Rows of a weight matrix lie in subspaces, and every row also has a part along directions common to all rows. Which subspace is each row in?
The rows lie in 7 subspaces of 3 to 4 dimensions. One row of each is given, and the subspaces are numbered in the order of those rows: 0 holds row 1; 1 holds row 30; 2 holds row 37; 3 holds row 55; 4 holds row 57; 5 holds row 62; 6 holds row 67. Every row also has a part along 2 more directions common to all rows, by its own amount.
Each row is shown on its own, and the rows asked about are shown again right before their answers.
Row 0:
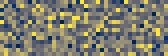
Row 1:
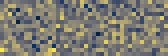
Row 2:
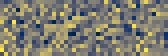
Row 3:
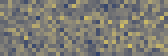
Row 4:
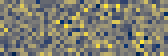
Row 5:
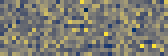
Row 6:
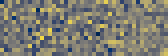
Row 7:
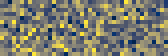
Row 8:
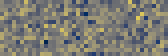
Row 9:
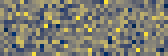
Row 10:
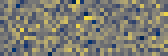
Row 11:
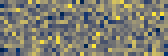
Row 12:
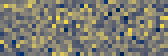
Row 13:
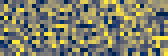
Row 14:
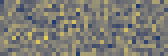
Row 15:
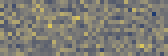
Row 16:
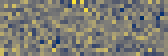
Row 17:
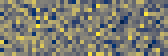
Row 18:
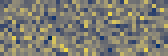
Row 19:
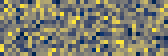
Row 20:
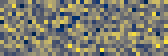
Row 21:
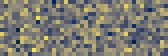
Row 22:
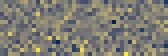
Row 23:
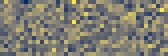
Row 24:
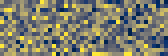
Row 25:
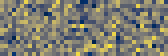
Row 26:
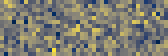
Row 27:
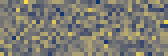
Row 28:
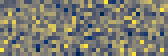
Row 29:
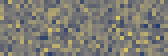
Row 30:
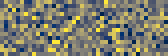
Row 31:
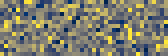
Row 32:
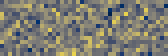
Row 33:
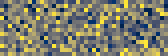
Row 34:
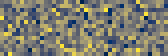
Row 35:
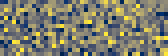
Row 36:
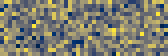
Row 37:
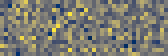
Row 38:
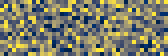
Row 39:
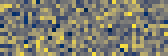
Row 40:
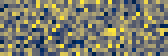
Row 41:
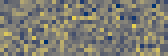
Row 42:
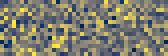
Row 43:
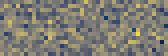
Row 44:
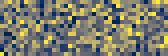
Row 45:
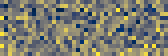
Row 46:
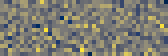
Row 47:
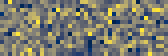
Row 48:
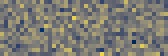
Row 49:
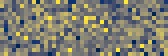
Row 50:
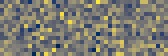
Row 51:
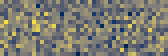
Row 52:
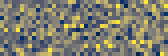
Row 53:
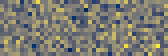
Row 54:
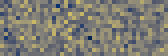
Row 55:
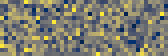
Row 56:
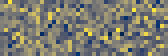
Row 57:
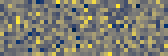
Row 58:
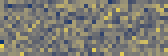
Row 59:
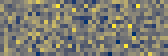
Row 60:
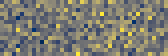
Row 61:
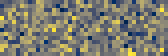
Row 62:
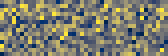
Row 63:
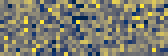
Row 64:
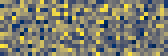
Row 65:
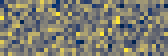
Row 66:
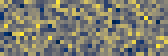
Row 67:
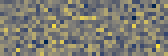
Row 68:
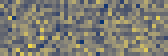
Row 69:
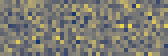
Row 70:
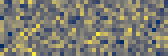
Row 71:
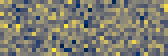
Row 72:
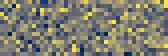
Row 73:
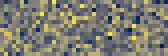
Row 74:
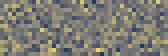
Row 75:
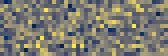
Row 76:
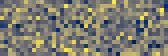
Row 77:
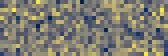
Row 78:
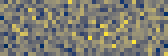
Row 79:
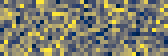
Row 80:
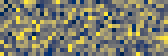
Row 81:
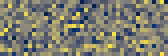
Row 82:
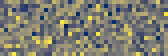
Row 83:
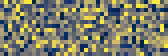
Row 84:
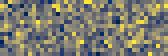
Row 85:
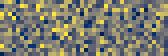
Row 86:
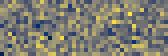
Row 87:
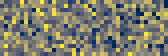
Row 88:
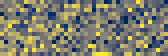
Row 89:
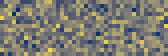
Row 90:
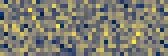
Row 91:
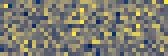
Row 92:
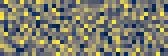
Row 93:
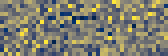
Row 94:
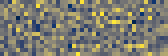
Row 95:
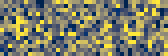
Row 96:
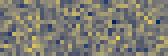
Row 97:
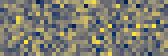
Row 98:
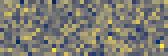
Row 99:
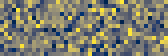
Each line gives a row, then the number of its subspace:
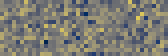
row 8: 6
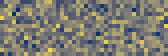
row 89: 0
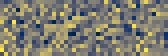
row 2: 6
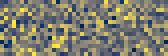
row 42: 5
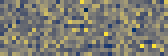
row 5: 4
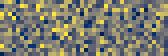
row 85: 5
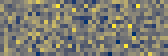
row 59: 4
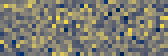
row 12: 3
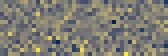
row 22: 1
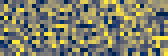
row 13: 5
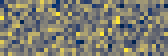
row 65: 3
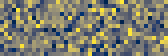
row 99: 1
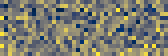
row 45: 3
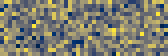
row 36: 2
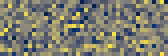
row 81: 4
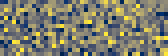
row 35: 5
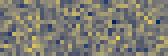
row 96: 3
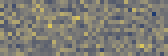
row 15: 0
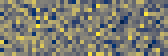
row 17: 1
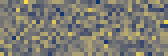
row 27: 3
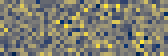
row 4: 4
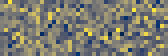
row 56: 3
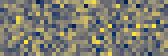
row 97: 4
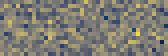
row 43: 1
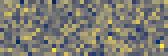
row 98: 6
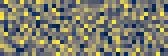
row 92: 1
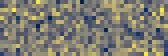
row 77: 0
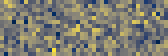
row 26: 6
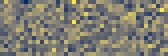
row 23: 6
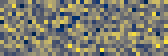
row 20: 0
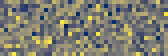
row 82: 4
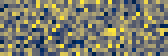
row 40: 2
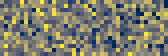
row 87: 6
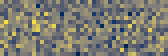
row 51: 2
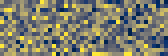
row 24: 1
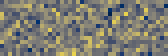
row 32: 3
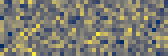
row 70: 5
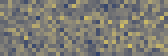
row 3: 0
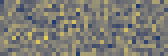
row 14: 4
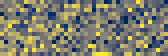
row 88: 1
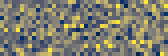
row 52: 4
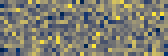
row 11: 0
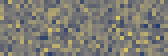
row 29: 3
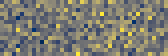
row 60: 2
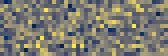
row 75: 2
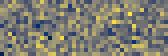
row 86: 2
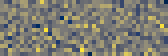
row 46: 1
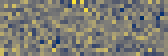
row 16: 0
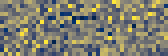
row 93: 6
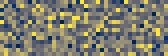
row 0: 0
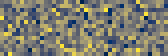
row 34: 3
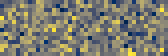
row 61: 2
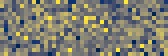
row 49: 0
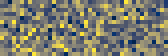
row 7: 5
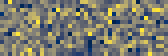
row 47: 3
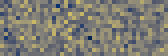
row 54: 2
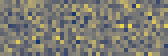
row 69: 4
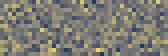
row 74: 0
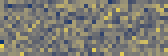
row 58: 3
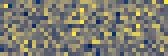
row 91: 4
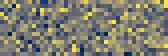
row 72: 1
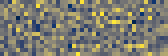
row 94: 2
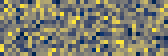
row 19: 5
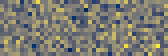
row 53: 4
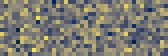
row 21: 6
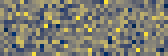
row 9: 1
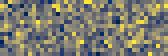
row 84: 3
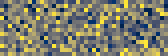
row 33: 3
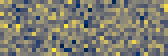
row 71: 5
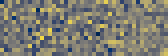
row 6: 5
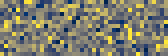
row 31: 1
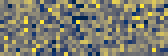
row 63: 6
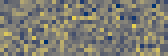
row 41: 6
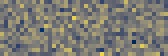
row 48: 0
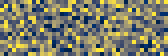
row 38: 0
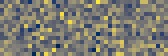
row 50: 5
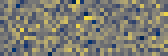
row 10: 0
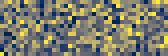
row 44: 6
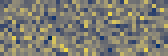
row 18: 5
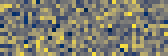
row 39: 2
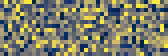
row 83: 1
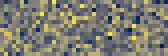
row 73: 6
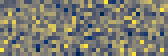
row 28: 2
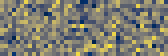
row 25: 4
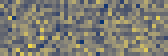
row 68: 5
